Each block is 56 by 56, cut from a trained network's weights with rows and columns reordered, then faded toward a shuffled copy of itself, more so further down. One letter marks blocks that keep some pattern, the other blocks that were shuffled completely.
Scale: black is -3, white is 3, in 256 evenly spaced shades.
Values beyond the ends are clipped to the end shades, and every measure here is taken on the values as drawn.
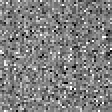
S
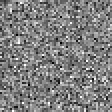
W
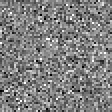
W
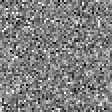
S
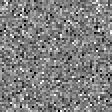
W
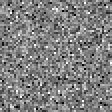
W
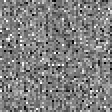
S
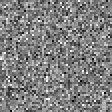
W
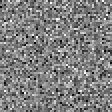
W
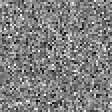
S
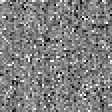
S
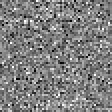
S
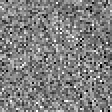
S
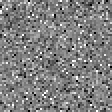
W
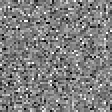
W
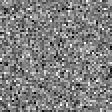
W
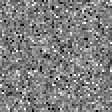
W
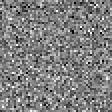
S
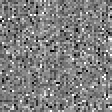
S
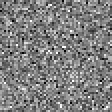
S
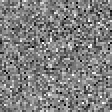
S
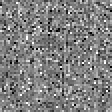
S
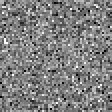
S
